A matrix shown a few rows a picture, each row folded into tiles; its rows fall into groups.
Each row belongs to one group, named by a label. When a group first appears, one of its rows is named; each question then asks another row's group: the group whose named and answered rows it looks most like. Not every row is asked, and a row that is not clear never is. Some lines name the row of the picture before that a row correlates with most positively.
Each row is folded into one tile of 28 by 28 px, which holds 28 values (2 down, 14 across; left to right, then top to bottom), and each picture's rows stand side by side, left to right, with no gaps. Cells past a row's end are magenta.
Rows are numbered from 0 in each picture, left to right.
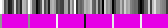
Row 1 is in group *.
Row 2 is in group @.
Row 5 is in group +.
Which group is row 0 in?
*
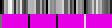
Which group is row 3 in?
+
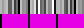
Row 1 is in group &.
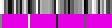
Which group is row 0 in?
*
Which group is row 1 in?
+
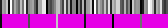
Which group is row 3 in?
&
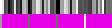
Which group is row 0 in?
*
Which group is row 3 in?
@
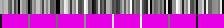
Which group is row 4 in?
@
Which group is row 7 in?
&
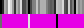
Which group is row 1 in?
+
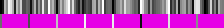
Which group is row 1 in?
&
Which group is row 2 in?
+
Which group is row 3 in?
@
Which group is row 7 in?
*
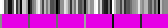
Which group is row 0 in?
*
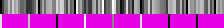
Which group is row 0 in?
+
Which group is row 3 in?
@
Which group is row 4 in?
*
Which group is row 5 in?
+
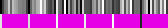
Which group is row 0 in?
+
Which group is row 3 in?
@
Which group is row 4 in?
@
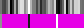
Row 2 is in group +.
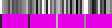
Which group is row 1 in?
&
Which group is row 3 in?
*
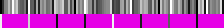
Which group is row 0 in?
+
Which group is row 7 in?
&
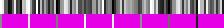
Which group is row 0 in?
*
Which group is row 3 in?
@
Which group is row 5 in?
+
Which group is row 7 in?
&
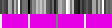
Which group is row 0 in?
@
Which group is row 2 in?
+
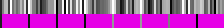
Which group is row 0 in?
&
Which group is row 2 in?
&
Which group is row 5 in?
*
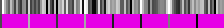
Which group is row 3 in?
*
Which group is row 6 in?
*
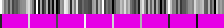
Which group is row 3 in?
@
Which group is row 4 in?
+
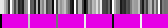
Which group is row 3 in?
+
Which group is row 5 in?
@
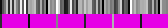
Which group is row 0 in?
&
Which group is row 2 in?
*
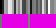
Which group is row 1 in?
&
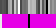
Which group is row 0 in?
@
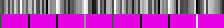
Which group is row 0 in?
&
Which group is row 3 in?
*
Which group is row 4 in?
&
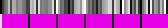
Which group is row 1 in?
&
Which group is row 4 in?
&
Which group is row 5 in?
&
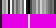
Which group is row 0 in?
&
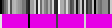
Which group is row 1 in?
&
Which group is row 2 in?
&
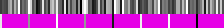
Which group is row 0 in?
@
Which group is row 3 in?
*
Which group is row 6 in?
@
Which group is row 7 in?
&
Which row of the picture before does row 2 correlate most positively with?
3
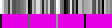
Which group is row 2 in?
*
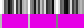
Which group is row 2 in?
*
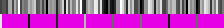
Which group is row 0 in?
@
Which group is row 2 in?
&
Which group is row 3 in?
+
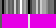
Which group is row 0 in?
&
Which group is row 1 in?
+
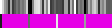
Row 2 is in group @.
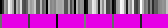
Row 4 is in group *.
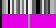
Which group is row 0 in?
&
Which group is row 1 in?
*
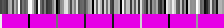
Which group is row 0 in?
@
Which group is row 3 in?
&
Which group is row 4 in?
&
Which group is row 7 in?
*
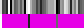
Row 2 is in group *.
